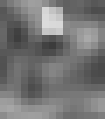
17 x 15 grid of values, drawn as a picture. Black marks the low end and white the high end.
No regular stripes run through it. The ninth with the highest average is the top middle. There is no overall slope. The top middle is the roughest part. An odd patch, higher than its surroundings, sits in the top middle.
